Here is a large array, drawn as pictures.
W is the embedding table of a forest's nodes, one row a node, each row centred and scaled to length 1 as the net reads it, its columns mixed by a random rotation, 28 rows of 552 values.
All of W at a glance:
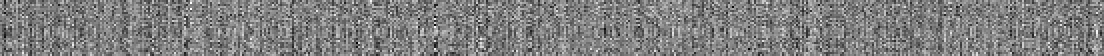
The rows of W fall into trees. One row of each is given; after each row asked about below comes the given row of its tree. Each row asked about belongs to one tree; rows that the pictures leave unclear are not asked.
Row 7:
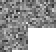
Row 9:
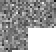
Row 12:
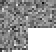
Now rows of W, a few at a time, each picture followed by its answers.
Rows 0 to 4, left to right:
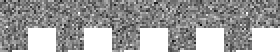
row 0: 9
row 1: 9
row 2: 12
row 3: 7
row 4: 9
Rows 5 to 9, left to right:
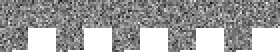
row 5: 7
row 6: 9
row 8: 12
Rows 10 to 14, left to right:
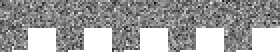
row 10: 12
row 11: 9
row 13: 9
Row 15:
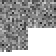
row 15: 9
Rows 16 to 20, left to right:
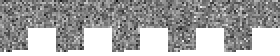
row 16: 9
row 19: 12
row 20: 9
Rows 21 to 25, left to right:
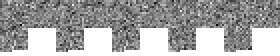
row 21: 12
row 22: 12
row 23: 12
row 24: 9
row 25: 9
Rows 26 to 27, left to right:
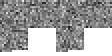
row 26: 12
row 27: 12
